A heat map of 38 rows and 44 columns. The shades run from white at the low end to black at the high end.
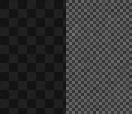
It is made of 1 by 2 panels. Panel 1,1: very high, checkered, faint in contrast. Panel 1,2: high, checkered.
